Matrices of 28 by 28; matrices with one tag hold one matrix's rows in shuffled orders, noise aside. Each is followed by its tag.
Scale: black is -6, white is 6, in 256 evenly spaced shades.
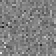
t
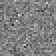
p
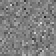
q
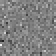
t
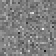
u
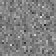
q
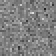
u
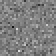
p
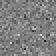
q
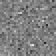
u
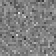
p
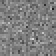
u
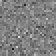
p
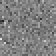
t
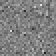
q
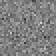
q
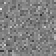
t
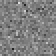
p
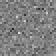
p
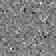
q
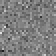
t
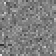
t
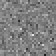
u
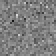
p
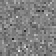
p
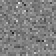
p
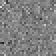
t
